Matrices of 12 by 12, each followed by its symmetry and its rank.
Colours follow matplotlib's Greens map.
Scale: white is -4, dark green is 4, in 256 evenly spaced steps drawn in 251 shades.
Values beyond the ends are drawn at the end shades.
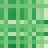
neither, rank one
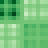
symmetric, rank one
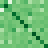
symmetric, full rank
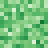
neither, full rank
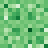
symmetric, rank two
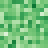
antisymmetric, full rank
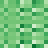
neither, rank one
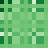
symmetric, rank one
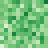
neither, full rank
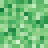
neither, full rank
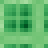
symmetric, rank one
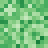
symmetric, full rank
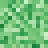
antisymmetric, full rank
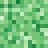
antisymmetric, full rank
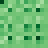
symmetric, rank two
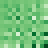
symmetric, rank two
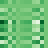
neither, rank one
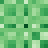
symmetric, rank two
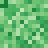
symmetric, full rank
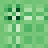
symmetric, rank one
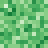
symmetric, full rank
